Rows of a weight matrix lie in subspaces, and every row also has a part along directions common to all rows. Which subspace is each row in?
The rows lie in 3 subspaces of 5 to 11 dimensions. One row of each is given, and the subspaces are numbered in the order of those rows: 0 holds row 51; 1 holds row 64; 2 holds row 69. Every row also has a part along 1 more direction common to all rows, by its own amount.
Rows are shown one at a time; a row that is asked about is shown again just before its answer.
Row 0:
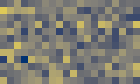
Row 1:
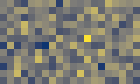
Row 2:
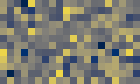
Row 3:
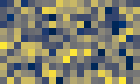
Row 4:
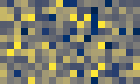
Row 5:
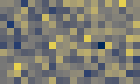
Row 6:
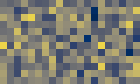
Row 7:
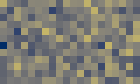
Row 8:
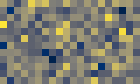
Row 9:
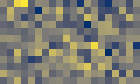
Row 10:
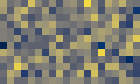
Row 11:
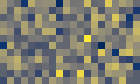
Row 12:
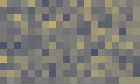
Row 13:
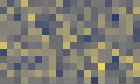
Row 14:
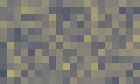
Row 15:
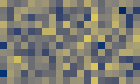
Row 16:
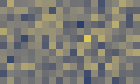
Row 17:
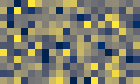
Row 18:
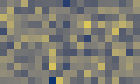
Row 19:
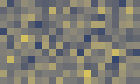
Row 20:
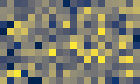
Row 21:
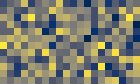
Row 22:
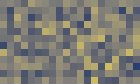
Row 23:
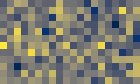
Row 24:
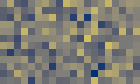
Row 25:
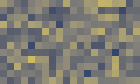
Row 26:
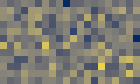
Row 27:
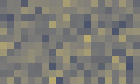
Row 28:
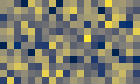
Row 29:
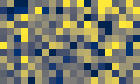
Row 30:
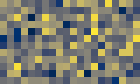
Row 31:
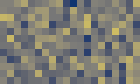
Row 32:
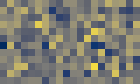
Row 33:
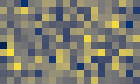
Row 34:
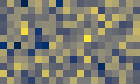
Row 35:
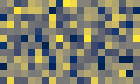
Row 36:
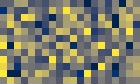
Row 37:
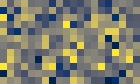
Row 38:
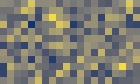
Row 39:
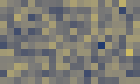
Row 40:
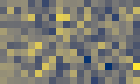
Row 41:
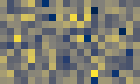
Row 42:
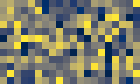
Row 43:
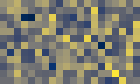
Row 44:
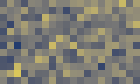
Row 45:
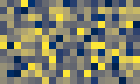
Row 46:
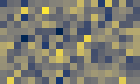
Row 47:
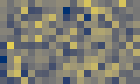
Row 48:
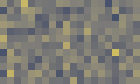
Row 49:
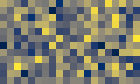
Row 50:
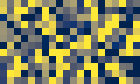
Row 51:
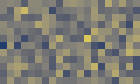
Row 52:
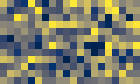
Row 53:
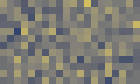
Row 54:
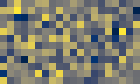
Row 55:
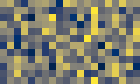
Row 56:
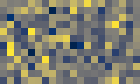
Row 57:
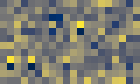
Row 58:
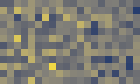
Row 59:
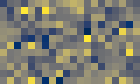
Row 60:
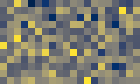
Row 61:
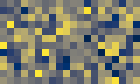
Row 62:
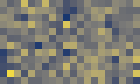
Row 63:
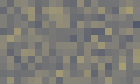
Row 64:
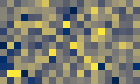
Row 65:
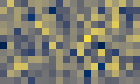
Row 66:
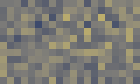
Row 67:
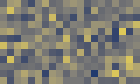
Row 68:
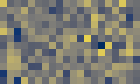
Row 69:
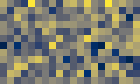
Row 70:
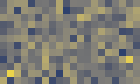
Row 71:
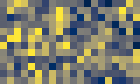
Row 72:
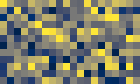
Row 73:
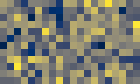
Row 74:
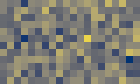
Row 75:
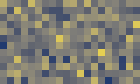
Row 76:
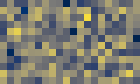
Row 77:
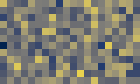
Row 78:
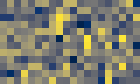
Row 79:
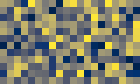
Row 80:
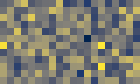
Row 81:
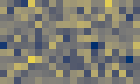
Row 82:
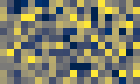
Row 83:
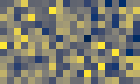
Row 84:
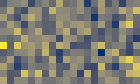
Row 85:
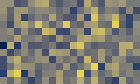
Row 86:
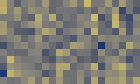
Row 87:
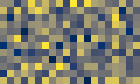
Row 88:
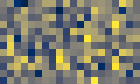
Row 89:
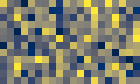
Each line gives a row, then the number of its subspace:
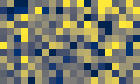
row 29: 2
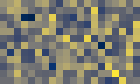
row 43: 2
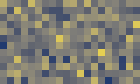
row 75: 0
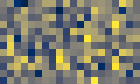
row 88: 2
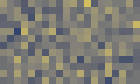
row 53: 0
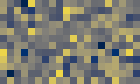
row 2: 1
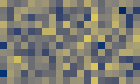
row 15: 1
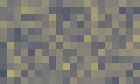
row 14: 1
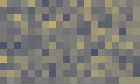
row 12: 2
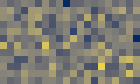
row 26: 1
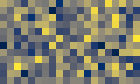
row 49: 0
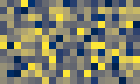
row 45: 0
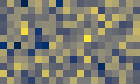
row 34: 1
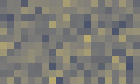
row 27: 0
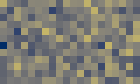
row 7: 0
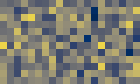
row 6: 2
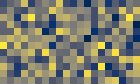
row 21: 2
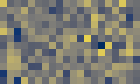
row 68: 1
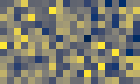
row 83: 0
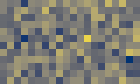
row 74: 0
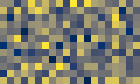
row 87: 1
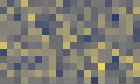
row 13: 1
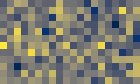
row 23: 0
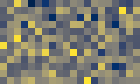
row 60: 0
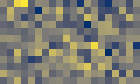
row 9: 2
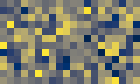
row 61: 2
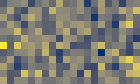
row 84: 2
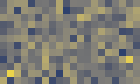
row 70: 1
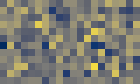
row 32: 0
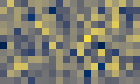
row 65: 0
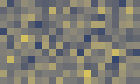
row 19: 0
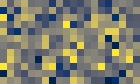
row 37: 1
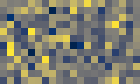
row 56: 1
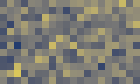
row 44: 1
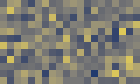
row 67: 2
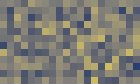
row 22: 1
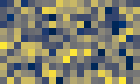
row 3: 0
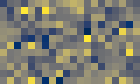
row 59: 0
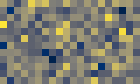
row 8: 0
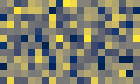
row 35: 1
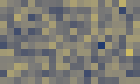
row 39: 1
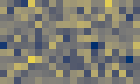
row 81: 2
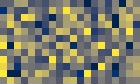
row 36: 1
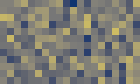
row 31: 0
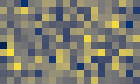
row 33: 2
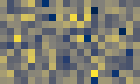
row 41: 2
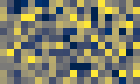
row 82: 2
